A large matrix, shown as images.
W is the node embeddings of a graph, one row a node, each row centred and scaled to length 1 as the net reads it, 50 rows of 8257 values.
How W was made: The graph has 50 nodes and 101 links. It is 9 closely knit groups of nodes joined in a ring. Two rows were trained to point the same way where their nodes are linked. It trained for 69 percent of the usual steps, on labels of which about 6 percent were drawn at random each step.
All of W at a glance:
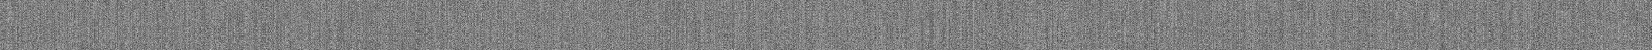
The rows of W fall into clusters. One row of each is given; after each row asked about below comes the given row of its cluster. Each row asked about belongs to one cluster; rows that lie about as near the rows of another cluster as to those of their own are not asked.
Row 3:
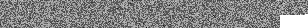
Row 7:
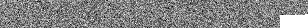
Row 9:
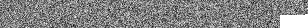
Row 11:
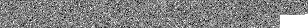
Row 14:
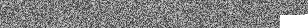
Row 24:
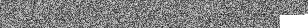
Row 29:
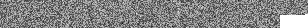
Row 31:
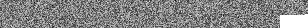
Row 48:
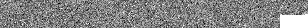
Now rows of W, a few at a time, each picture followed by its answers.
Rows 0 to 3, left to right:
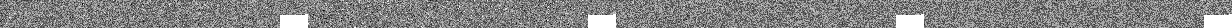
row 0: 29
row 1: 48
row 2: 9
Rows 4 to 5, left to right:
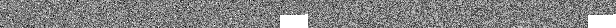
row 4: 48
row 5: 3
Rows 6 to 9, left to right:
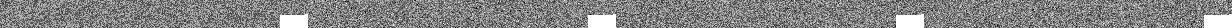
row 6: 24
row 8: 48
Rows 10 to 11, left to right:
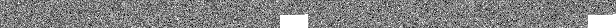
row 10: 3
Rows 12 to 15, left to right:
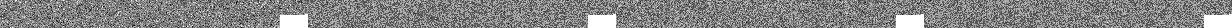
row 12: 11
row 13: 9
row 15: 9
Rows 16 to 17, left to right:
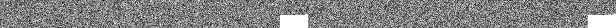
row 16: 3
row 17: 11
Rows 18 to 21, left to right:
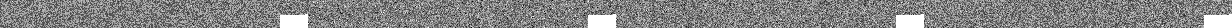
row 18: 9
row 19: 14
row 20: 31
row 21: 7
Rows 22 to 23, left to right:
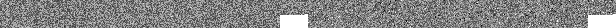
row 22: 31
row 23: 14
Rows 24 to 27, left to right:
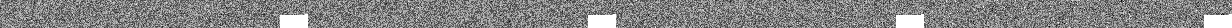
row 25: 14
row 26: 29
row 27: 24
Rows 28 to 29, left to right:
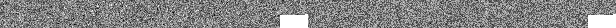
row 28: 29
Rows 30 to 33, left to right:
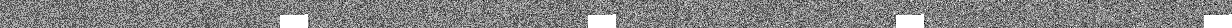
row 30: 31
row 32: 29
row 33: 7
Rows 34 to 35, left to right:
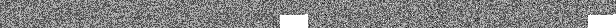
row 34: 24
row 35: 7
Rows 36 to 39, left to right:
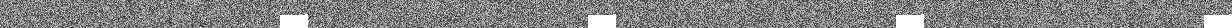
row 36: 7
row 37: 29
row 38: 29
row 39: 31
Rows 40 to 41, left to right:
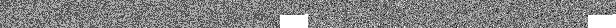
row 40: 24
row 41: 31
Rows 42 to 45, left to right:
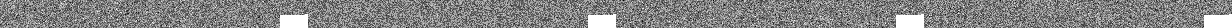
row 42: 14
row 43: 3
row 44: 48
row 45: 7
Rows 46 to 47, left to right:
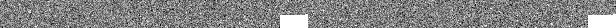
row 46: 3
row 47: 7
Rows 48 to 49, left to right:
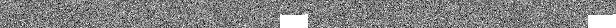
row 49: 31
